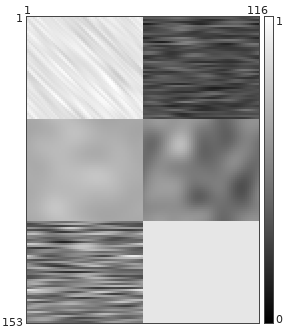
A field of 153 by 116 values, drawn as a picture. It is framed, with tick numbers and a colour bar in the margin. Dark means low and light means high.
It is made of 3 by 2 panels. Panel 1,1: very high, slanting down to the right, faint in contrast. Panel 1,2: low, streaked across. Panel 2,1: high, smooth, faint in contrast. Panel 2,2: middling, smooth. Panel 3,1: middling, streaked across, strong in contrast. Panel 3,2: very high, flat.
